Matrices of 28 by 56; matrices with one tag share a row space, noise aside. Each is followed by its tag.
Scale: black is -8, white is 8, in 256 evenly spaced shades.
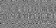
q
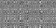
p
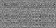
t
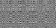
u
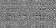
t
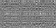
t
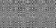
u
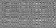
t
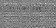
t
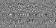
u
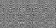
u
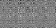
u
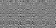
u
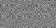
q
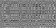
t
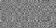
q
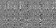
p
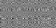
q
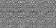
u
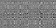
p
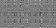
p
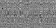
p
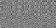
q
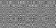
u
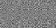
q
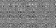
u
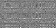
t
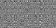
p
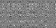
u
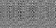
u
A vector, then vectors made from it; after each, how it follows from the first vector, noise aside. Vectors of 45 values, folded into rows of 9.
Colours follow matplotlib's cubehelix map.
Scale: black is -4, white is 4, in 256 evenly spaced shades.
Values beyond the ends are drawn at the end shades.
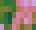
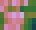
wrapped around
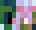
scaled up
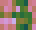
wrapped around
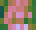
wrapped around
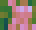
wrapped around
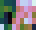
scaled up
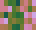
wrapped around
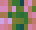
wrapped around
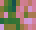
wrapped around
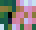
scaled up
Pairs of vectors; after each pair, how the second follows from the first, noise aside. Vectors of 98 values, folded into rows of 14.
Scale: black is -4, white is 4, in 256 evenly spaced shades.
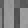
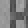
wrapped around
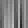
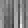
negated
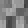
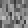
shuffled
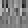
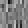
wrapped around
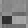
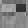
reversed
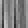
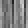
reversed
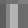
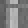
wrapped around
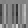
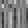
wrapped around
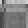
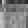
negated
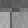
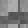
wrapped around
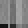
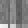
negated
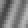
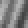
reversed
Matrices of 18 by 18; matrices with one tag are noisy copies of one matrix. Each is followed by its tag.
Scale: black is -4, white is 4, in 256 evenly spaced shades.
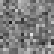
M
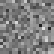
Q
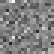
Q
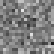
M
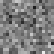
M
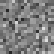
Q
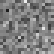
Q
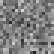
M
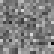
M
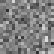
Q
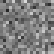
Q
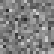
Q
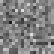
M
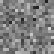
M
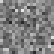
M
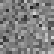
Q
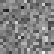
Q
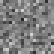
M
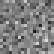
Q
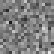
Q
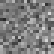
Q
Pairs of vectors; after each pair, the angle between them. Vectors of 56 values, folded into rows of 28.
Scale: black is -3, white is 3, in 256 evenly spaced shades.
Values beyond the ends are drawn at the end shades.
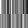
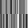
partly opposed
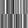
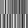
partly opposed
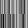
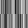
partly opposed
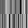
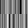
nearly parallel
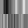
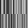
partly aligned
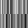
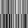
partly aligned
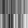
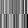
partly opposed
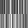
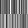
partly aligned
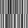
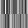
orthogonal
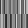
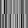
partly aligned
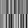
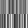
nearly opposite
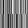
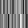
orthogonal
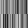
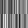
nearly opposite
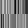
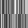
nearly opposite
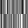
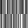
nearly parallel
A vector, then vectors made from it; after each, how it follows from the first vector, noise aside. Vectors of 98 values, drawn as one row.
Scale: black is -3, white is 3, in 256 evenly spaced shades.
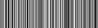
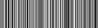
copied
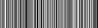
wrapped around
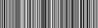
wrapped around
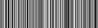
copied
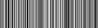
copied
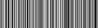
copied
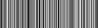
wrapped around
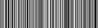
copied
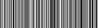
wrapped around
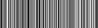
wrapped around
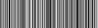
wrapped around
